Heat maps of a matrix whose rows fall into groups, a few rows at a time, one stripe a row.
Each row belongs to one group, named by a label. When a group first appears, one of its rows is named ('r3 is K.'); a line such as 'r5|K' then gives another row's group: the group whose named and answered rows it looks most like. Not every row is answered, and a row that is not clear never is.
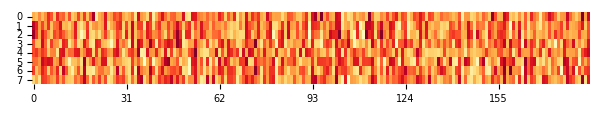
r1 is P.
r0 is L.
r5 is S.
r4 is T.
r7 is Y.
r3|Y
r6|Y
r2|P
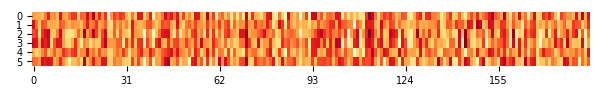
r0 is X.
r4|X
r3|P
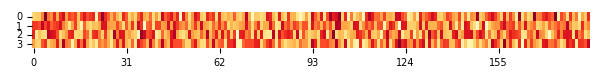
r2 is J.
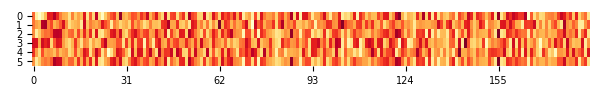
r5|T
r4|Y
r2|T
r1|S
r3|P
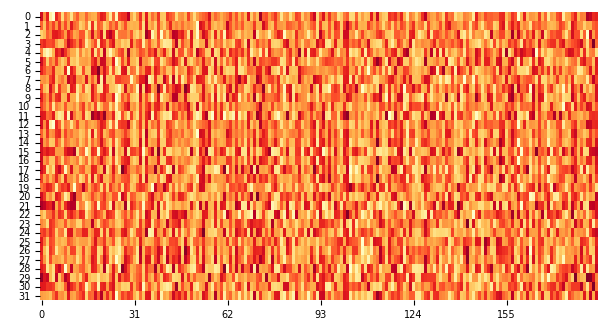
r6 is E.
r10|Y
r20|J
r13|L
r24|T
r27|Y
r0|L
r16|L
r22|X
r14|L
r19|T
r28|J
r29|P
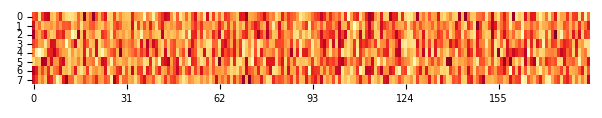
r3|J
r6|P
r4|J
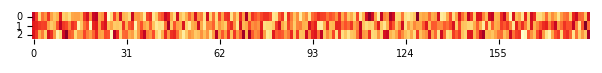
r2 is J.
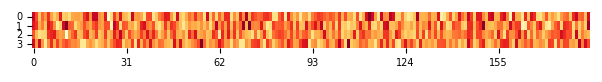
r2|J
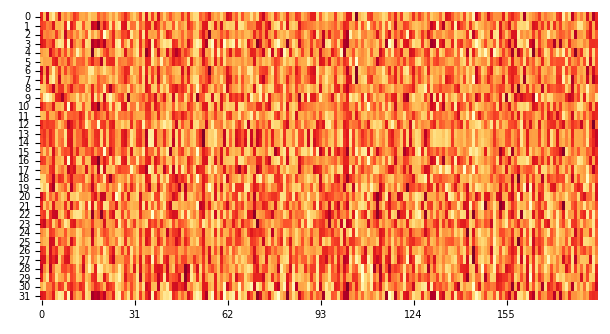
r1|E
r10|E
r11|X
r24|Y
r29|Y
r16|E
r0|L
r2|L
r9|J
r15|X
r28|P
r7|L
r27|P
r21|L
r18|X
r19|Y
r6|L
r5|X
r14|T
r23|J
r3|E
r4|Y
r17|T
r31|E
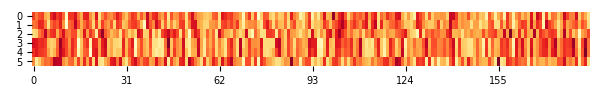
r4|E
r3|E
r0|T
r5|T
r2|X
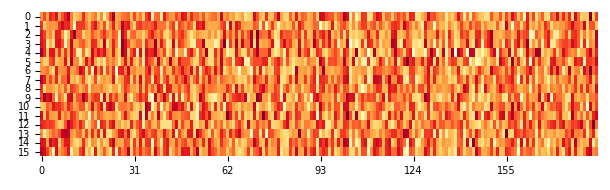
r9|T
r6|X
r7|P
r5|Y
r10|X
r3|J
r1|T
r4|E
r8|L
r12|E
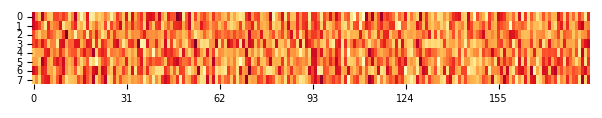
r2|J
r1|P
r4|X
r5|P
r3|T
